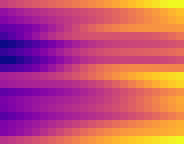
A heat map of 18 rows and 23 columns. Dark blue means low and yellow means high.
Histogram: bell-shaped. Slope: up to the right. Average level on the scale: 50%. Lone odd cells: none.
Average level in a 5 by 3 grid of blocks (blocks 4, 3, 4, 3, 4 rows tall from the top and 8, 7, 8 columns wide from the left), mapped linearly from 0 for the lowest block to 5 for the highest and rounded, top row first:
2 3 5 / 0 2 3 / 1 3 4 / 1 2 4 / 1 3 5
